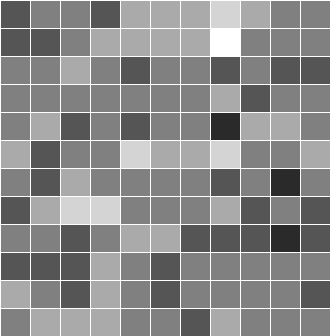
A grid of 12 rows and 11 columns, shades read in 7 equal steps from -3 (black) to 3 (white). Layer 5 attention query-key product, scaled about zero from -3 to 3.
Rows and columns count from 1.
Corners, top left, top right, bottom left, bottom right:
-1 0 0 0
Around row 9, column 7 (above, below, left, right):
0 0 1 -1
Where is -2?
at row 5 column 8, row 7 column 10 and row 9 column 10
